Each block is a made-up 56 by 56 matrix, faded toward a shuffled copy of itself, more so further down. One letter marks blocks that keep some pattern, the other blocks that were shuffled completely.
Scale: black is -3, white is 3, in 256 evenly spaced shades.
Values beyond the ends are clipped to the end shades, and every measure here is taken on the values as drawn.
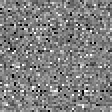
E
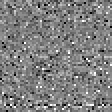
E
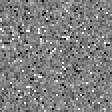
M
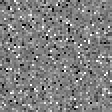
M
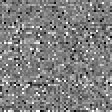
E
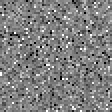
M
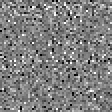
E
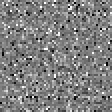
E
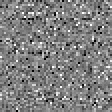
E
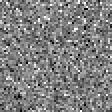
M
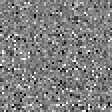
E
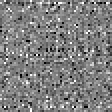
E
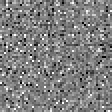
E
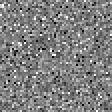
M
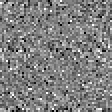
E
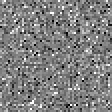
E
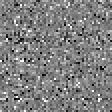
E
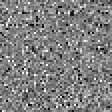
E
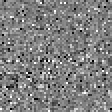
E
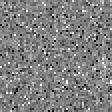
M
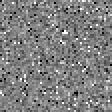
M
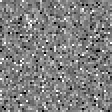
M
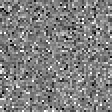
E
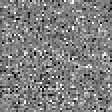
E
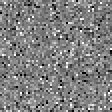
E
